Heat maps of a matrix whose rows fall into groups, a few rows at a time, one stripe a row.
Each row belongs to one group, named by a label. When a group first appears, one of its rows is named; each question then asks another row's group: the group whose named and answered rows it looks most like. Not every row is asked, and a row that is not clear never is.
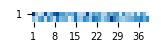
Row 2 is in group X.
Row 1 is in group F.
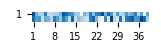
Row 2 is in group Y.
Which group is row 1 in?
F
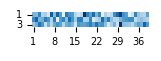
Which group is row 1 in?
X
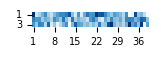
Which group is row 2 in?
Y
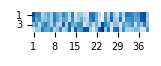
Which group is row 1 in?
Y
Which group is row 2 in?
Y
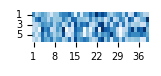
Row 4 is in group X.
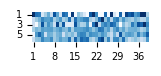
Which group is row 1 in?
Y
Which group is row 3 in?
X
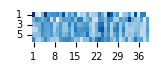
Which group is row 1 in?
F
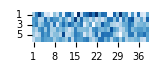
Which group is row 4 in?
X
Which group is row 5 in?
X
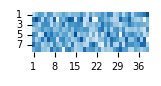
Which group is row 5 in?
F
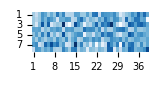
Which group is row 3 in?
X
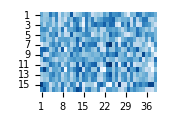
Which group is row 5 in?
X
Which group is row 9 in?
F
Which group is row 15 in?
Y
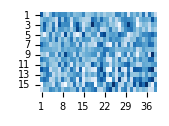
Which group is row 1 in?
F
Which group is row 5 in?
X
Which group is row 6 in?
X
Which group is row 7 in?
Y
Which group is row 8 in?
F
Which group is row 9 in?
X
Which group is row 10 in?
Y
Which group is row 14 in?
Y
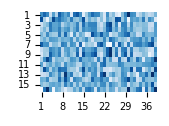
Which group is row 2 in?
F
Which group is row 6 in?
X
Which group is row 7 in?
Y
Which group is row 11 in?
X
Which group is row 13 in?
X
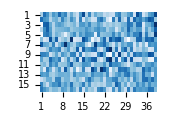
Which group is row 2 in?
Y
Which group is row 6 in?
X
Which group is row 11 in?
X
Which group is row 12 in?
X
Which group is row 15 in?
F
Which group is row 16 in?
Y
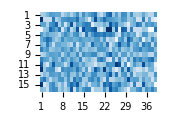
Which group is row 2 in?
F
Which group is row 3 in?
X
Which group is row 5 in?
F
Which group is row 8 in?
Y
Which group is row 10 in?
Y
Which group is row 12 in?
F
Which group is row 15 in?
F
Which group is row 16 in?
X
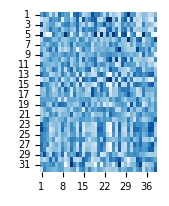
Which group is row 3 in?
F
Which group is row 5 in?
F
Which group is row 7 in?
X
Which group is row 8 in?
X
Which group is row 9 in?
F
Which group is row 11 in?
F
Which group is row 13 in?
Y
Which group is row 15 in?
Y
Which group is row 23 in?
Y
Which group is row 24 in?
Y
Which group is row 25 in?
Y
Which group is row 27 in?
Y
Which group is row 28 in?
Y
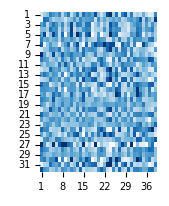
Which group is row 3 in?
X
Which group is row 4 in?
X
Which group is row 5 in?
X
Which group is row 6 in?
Y
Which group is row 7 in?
F
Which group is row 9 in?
F
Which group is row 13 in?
X
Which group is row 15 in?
Y
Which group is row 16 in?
X
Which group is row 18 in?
F
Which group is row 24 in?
Y
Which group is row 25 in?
F
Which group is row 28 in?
Y
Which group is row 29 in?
Y
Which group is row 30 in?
X
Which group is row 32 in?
Y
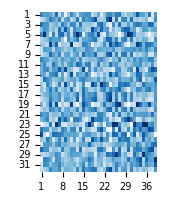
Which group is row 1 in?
X
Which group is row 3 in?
Y
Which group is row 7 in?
X
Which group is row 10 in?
Y
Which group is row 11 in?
X
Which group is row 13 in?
X
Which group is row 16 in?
X
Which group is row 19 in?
X
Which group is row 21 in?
Y
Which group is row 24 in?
Y
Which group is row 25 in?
F
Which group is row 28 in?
Y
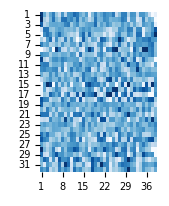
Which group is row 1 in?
F
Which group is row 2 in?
F
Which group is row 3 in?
F
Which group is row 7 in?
Y
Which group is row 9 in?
Y
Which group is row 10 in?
F
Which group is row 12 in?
X
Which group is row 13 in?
X
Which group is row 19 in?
F
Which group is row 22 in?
X
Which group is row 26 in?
Y
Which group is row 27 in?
F
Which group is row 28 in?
F
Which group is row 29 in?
F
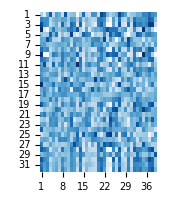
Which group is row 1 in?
X
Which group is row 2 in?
Y
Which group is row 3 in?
Y
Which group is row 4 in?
F
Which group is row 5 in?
X
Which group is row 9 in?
F
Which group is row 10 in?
Y
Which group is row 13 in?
X
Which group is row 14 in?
F
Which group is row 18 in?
X
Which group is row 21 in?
X
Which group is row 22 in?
X
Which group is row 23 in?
X
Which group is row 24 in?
F
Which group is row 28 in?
Y
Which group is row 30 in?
Y
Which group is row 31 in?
Y
